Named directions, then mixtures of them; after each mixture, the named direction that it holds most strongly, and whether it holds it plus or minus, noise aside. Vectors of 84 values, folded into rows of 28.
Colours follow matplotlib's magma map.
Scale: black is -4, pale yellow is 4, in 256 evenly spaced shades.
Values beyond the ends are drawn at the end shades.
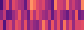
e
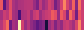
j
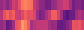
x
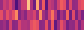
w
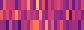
w, plus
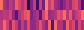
w, minus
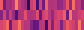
w, minus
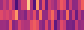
w, plus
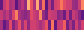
w, plus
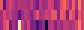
j, plus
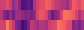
x, minus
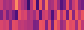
w, minus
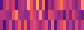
w, plus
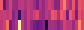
j, plus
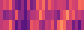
x, minus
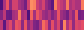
e, plus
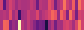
j, plus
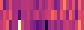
j, plus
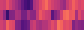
x, minus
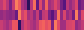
w, minus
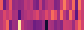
j, plus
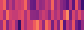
e, minus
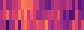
x, plus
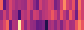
j, plus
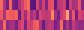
e, minus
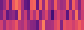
w, minus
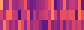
e, minus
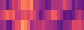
x, plus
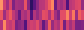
e, minus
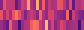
w, plus
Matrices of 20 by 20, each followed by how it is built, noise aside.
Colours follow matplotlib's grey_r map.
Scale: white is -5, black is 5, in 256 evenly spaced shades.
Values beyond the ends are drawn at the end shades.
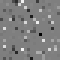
sparse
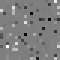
sparse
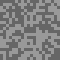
noise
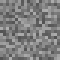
noise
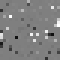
sparse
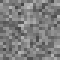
noise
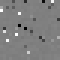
sparse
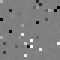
sparse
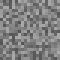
noise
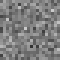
noise
